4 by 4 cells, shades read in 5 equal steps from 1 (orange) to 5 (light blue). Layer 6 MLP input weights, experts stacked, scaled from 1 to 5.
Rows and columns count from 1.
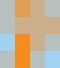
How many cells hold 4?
6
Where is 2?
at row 1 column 2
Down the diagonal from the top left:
4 3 3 5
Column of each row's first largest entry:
1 1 1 4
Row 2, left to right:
4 3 3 3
